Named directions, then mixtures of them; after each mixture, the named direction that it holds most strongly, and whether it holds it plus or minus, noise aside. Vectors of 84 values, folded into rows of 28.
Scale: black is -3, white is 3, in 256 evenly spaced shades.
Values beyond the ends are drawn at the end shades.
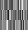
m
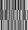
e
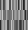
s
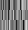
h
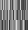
h, minus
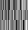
h, plus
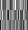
e, minus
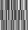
s, minus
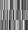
h, minus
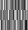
h, minus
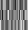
s, minus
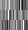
h, minus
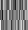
s, minus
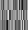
m, minus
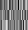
m, plus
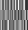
e, minus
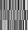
s, plus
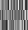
s, minus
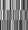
s, plus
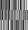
h, plus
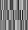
m, plus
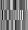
m, minus
